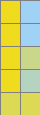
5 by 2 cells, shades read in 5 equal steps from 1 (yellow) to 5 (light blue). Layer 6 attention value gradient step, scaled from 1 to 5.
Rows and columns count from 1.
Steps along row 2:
up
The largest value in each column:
2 5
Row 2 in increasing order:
1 5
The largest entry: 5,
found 2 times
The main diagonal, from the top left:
1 5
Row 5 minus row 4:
1 -2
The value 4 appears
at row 4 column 2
